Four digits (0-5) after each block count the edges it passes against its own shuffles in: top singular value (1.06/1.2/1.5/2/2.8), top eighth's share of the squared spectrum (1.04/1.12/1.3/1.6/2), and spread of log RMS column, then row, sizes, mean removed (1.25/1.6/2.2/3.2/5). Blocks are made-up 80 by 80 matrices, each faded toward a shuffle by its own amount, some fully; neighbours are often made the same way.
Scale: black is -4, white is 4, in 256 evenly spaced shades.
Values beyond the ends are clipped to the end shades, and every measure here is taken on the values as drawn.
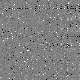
4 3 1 1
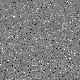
2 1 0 0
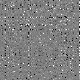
4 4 2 2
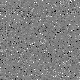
2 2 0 0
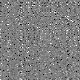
4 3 2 2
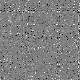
4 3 2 2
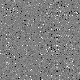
3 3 1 1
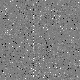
3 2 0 0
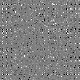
4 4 2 2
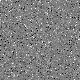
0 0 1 0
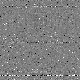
4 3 0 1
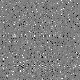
3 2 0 1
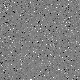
2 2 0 0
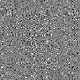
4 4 2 2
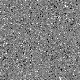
2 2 1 0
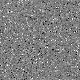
2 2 0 0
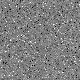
0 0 0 0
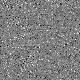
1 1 0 0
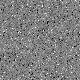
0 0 0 0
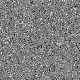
1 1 0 0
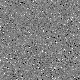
0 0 0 0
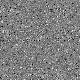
0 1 0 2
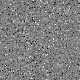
2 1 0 0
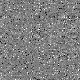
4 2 1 1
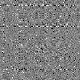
4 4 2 2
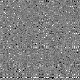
4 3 1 2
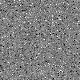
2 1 0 0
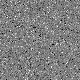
0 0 0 0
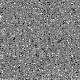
3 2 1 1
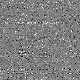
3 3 1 2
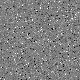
1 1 0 0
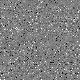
3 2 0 1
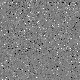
2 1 0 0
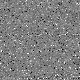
2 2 0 1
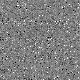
1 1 1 1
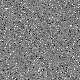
0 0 0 0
